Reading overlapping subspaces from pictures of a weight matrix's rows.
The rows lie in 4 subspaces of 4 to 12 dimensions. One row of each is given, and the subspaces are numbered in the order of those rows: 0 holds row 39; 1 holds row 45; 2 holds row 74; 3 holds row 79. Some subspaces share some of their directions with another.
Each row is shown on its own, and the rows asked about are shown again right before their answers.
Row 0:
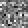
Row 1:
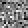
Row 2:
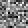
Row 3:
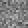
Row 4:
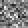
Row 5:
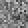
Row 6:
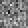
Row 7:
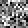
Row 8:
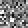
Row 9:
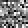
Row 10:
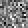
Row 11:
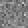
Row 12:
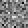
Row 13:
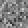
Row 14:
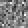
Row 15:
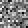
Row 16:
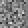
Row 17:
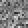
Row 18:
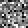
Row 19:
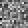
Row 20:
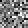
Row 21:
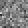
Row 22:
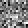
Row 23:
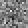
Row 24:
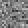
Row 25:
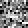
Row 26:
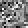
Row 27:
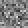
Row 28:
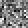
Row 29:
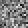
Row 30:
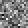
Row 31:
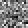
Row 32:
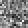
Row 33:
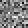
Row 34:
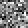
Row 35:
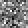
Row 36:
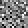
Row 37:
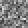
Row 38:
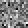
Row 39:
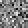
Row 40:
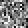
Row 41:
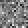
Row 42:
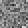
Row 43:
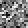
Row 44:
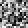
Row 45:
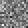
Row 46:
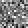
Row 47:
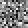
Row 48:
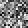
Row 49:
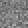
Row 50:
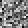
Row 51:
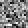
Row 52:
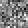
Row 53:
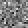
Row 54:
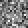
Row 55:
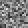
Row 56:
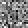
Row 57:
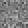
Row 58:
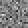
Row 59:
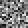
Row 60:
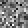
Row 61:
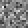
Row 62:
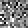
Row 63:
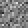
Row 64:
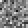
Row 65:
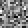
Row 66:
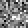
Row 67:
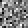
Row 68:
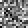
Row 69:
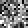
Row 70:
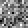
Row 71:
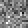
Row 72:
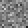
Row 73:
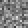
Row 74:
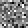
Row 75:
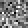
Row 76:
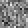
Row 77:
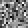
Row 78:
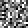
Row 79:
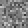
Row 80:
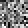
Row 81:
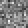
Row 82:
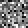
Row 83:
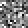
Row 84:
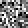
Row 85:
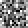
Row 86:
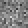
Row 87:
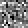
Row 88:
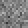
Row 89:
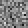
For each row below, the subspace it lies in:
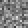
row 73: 1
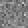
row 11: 2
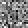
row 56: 2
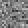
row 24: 3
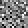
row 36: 2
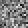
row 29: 2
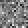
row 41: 3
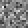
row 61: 1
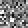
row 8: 3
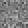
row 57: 0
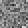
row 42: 1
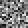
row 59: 2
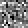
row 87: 2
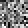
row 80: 0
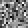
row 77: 2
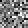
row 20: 0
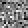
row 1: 0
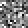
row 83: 2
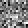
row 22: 0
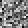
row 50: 1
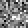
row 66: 2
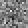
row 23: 2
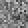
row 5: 2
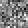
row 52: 3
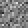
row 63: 3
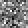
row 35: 2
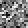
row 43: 1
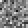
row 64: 1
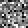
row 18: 0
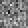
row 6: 1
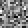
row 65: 1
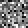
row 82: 0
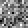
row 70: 1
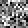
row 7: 3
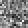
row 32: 3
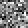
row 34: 2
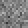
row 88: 3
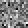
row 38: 0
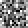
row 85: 1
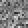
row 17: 2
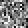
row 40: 3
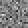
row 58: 2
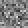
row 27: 1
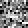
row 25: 3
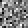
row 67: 1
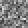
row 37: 1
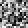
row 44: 1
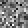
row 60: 3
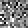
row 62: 3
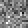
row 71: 3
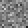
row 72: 1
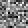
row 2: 1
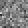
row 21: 1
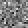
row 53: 1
